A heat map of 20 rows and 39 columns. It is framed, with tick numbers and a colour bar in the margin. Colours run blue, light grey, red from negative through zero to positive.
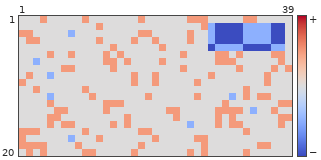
Roughest part: top right. Average level on the scale: 50%. Mirror symmetry: none. Odd patch: lower, in the top right. Ninth with the lowest average: top right.
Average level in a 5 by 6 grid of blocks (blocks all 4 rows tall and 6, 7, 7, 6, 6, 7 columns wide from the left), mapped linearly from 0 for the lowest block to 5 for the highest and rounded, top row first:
4 4 4 4 0 1 / 4 4 4 4 4 3 / 4 4 4 4 4 4 / 4 4 4 4 5 4 / 5 4 4 4 4 4
